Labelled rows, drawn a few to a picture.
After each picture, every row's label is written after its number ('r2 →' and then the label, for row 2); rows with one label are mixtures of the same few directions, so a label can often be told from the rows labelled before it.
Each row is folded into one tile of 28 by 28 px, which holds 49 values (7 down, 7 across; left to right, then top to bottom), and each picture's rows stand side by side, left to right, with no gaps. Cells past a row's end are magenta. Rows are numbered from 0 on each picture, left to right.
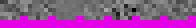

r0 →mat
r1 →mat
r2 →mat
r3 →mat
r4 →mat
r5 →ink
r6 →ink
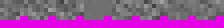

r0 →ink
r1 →mat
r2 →mat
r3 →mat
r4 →ink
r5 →ink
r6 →mat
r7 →ink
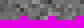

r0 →mat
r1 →ink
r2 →ink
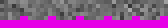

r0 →mat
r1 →ink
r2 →mat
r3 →ink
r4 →mat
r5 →ink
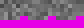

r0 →mat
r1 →ink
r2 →ink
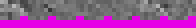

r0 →mat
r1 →mat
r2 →mat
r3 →ink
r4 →ink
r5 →mat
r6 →ink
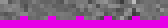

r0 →mat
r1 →ink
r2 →mat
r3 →ink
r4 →ink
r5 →mat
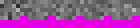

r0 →mat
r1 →ink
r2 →ink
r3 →ink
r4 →mat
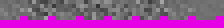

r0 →mat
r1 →ink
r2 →mat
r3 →mat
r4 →ink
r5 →ink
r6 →mat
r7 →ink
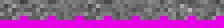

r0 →ink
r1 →ink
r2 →mat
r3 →ink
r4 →mat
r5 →ink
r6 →mat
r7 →ink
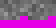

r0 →mat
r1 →ink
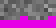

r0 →ink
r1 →mat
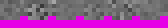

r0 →ink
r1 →ink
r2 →ink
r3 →ink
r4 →mat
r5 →mat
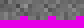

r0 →mat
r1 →mat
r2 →mat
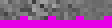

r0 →mat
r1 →ink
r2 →mat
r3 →ink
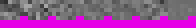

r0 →mat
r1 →mat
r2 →ink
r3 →mat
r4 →mat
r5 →ink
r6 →mat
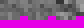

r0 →mat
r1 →mat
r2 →mat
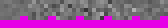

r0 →ink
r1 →mat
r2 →ink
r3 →ink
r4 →mat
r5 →ink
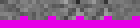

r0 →mat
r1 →mat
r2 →ink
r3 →ink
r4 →ink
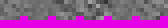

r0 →ink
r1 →ink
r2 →mat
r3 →ink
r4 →ink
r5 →ink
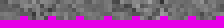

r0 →mat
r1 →mat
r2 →mat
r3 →mat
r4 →mat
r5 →ink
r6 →ink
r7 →mat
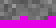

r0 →ink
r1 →ink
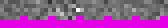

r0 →ink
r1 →ink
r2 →mat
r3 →ink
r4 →mat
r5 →ink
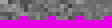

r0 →mat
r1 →mat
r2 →ink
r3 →mat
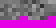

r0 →ink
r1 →ink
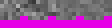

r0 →mat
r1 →mat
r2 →ink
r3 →mat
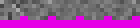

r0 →mat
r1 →ink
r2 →ink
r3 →mat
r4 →ink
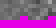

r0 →ink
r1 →ink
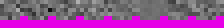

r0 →mat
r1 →mat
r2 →ink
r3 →ink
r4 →mat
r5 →ink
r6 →mat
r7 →ink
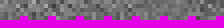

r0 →mat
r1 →mat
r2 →ink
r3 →mat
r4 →mat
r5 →mat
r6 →ink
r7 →ink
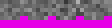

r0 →ink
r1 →ink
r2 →ink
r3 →mat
